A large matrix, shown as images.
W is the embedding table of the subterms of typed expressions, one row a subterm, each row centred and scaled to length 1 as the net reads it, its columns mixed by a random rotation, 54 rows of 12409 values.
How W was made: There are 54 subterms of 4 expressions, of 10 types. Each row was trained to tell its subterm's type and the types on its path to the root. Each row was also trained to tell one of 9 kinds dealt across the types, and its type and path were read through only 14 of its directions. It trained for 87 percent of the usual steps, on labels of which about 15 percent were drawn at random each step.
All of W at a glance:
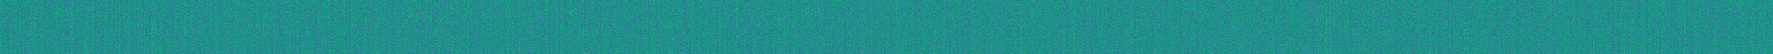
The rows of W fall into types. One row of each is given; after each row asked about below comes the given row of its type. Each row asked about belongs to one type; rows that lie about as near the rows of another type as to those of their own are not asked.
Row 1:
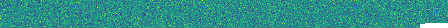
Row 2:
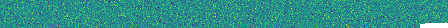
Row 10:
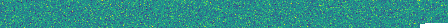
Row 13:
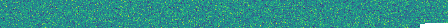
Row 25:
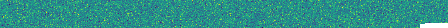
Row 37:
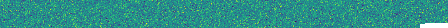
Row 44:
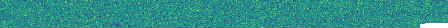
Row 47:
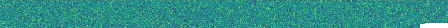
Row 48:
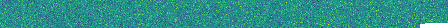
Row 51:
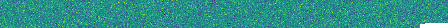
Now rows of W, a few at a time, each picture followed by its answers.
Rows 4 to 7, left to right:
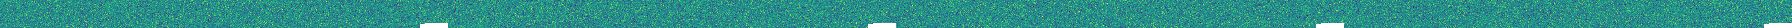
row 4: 13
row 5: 51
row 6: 37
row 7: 10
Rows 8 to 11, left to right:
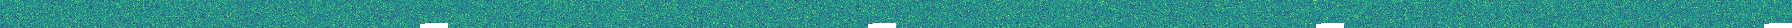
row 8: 2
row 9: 13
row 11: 25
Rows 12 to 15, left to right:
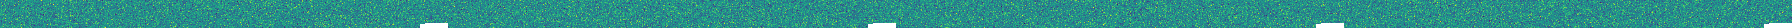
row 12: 48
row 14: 1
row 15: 51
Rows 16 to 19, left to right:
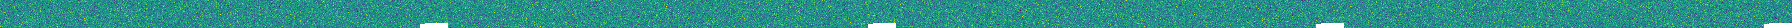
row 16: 37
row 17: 2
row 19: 48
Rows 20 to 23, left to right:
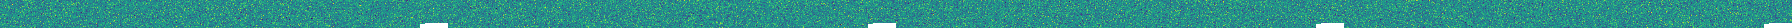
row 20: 1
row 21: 1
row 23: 48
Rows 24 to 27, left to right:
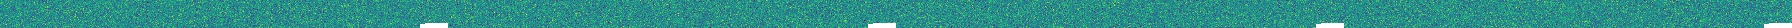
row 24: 13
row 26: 51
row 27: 47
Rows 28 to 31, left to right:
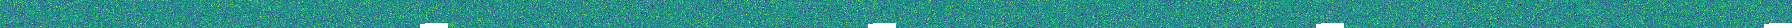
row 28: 25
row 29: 44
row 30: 10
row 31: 51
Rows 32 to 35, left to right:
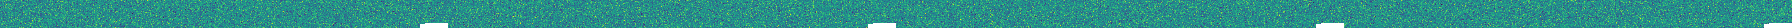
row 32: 47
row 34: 44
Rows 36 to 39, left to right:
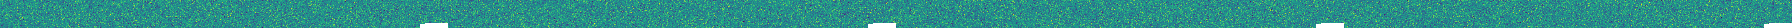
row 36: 2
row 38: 10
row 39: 48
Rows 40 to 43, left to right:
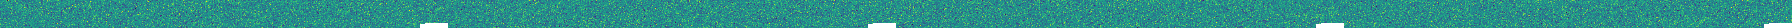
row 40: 44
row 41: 13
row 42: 25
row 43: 47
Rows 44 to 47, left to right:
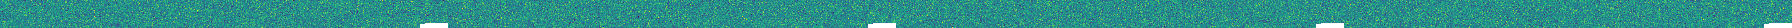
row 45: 2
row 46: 25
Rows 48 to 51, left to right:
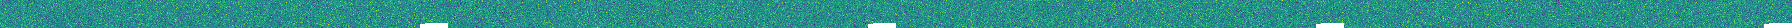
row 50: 13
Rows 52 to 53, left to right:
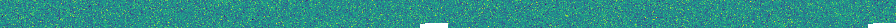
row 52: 25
